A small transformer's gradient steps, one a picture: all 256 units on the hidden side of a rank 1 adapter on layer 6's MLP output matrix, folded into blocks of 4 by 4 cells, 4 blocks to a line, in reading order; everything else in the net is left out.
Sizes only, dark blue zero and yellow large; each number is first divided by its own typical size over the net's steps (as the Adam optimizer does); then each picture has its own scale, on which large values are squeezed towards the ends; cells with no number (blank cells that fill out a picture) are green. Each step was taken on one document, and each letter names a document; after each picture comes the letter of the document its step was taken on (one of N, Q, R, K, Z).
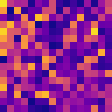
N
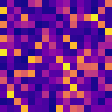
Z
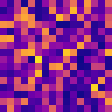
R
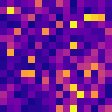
Z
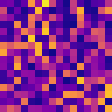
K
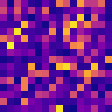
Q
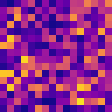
R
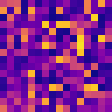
N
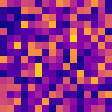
R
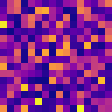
N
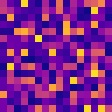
N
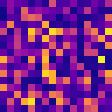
K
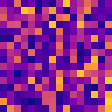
R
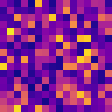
K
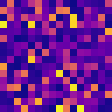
Z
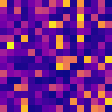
Q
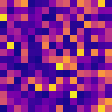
Q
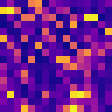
Z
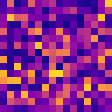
K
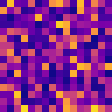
N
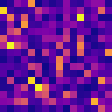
Q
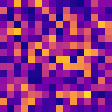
N
